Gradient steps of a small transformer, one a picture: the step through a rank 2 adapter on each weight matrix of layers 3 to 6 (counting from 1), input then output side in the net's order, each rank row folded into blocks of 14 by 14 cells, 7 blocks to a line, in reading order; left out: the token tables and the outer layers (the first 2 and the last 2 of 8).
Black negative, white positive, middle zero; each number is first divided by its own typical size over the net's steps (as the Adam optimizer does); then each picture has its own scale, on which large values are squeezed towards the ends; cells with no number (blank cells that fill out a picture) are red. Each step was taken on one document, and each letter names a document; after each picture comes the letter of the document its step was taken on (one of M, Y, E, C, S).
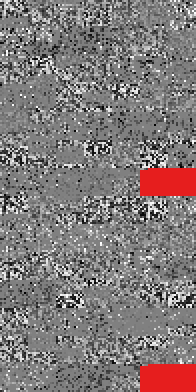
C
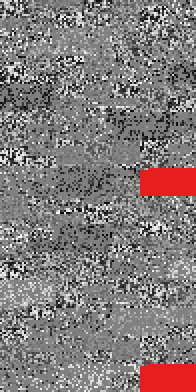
C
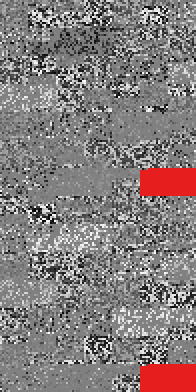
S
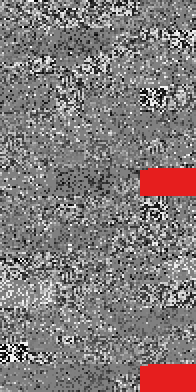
S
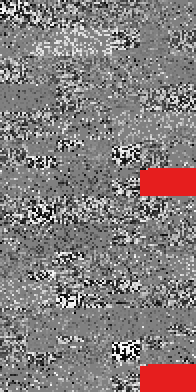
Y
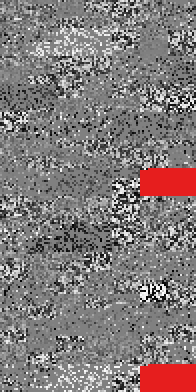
Y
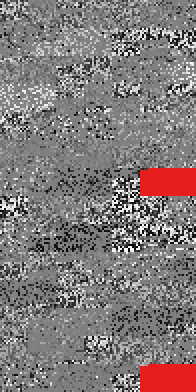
Y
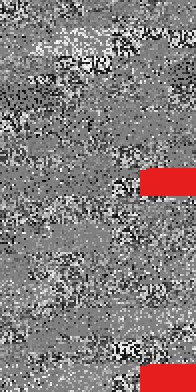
Y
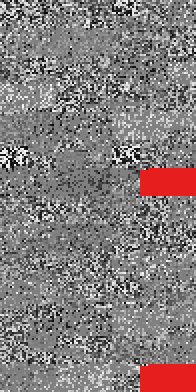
S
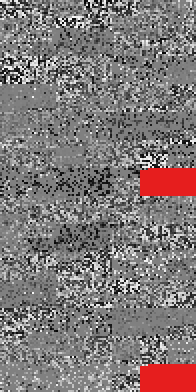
S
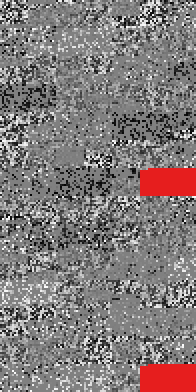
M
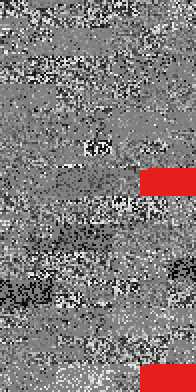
C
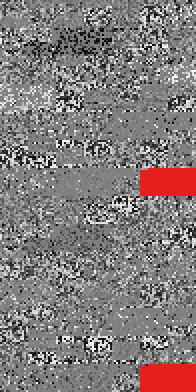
C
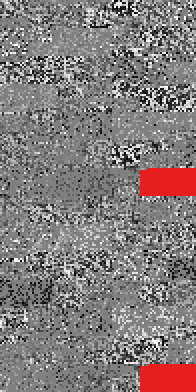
C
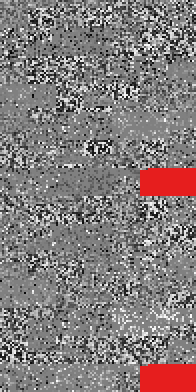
C
